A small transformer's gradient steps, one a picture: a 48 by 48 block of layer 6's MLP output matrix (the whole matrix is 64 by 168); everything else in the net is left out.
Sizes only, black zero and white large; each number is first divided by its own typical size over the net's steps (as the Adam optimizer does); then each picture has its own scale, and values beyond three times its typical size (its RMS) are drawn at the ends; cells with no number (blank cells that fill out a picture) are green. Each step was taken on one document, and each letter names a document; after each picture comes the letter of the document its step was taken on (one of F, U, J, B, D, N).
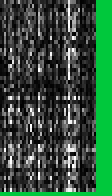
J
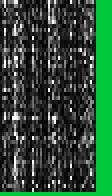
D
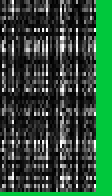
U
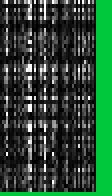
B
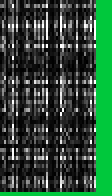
U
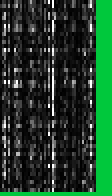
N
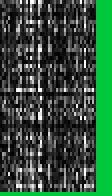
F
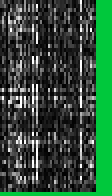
F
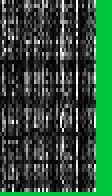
U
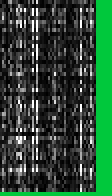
F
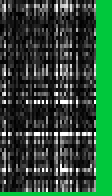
U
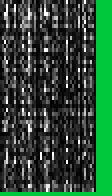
B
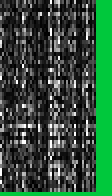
J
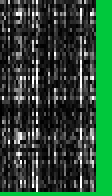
F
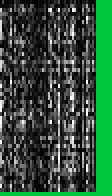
J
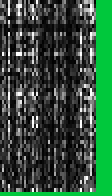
F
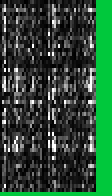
D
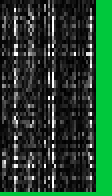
D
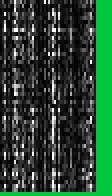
D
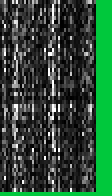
D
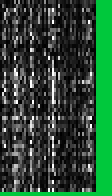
D
